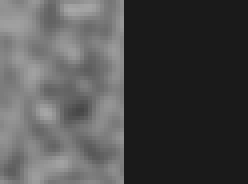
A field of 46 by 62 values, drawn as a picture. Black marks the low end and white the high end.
The table splits into one row of 2 panels. Panel 1,1: middling, blotchy. Panel 1,2: very low, flat.
